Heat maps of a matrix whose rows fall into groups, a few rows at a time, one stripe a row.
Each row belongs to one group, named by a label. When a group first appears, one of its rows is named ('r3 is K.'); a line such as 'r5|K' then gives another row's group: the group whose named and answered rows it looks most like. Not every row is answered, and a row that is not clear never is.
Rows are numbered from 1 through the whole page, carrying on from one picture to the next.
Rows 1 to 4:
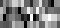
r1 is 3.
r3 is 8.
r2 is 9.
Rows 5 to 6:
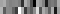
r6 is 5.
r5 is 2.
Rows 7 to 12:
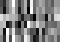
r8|8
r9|2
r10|9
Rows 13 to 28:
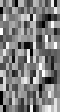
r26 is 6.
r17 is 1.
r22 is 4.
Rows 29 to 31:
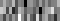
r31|5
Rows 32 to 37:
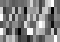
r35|4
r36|9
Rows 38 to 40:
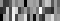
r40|6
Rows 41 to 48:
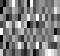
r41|8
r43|9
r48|8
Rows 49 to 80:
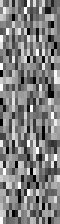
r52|3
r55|1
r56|9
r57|6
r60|2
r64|8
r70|5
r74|2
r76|9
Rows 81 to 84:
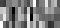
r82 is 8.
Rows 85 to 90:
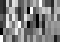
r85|4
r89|3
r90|1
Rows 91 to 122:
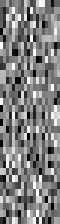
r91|4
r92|8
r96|8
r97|1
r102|9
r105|1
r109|9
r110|6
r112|3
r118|5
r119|2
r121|9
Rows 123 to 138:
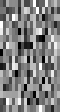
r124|9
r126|1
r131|6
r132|4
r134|6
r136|2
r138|4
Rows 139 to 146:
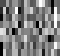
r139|4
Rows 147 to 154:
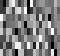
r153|5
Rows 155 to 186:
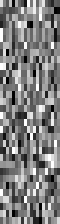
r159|1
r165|5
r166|5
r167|5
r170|4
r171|9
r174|8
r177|8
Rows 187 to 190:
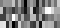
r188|8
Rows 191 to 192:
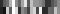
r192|4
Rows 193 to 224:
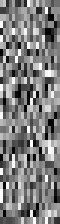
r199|9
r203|8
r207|8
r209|1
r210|3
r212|2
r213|8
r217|1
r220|1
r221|1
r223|8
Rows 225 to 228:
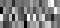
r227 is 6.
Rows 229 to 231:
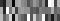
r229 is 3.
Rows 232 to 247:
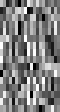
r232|9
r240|1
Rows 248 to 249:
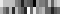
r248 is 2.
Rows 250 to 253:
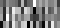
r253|6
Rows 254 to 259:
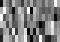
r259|3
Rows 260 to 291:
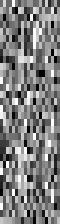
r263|9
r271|1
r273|9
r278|6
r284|1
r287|6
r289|1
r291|2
